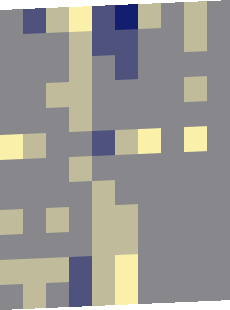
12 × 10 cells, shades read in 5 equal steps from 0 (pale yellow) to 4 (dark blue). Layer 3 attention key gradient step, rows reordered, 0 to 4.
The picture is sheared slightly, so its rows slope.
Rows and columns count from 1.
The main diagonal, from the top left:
2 2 2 1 2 1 2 2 2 2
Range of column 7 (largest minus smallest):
2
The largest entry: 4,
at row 1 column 6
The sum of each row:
19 20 20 17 19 13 19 19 16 18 15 17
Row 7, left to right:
2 2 2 1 2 2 2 2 2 2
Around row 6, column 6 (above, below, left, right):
2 2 3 0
